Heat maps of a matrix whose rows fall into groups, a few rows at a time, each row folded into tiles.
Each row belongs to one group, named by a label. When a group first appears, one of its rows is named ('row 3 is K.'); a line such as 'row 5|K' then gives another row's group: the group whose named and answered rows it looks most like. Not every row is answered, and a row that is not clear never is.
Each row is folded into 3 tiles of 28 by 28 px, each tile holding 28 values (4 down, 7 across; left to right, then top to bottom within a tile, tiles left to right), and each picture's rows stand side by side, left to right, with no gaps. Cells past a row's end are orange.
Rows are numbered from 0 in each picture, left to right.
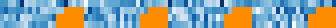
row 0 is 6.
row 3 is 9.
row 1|6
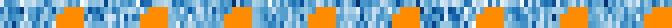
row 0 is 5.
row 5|5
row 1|6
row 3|6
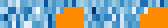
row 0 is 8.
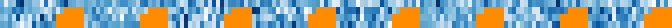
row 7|5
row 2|8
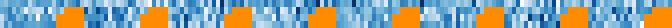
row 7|9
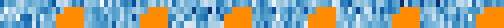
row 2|9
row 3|5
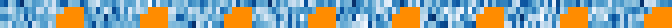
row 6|8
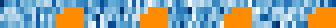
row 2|5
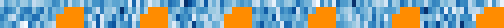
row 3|5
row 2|8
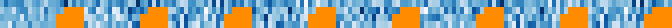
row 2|8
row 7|8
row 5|9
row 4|9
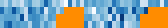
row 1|9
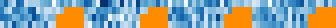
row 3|6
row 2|6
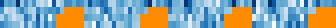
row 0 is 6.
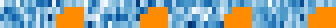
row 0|6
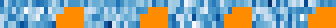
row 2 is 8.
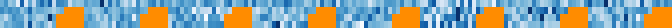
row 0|6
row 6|9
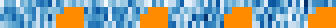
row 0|6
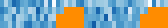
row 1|5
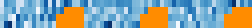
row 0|8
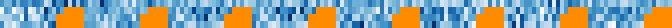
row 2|9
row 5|5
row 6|8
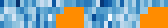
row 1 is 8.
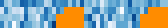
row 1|8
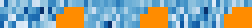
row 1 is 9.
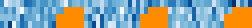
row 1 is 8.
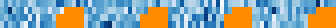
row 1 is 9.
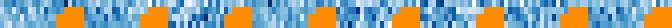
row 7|5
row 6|6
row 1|5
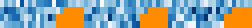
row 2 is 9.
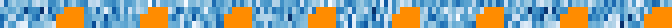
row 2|8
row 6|9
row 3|9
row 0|9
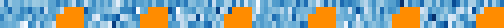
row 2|9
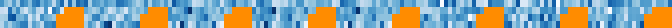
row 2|5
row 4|5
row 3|5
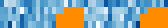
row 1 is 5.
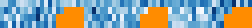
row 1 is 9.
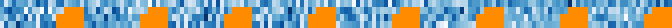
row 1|5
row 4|6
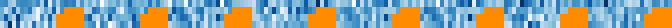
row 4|6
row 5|6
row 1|8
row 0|8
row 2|6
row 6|8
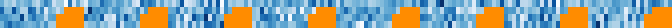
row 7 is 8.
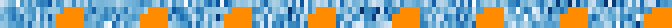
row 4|9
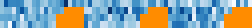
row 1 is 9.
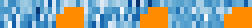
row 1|8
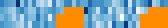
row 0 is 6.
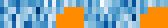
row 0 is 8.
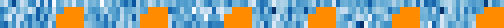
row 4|9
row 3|5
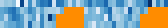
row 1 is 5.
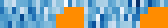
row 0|5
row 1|8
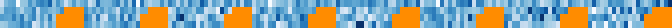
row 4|9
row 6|9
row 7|9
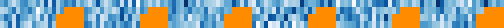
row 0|8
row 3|9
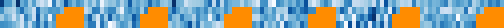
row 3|5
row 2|6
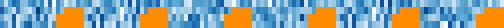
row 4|8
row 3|6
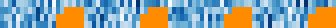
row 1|8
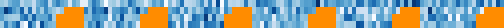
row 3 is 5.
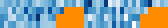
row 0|9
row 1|6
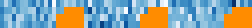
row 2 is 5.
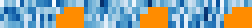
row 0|6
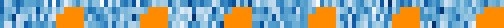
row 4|8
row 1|6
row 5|5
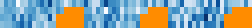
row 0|6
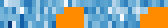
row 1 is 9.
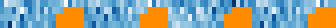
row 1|5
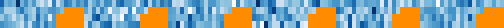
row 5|6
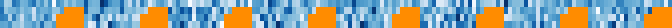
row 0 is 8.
